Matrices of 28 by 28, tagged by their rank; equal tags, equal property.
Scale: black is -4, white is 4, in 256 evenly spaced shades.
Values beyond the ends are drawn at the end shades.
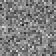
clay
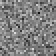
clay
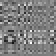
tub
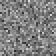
clay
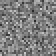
clay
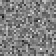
clay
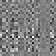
tub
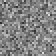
clay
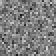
clay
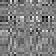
tub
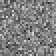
clay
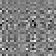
tub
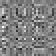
tub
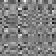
tub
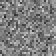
clay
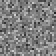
clay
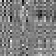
tub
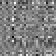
tub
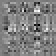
tub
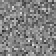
clay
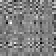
tub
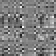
tub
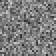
clay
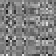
tub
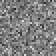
clay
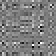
tub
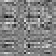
tub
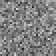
clay
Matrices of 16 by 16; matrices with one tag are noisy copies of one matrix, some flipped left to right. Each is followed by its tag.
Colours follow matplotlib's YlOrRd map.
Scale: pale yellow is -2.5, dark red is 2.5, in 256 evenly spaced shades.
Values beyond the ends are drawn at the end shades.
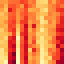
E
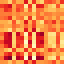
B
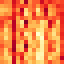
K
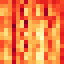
K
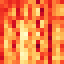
K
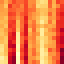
E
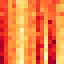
E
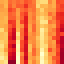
E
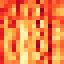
K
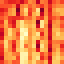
K
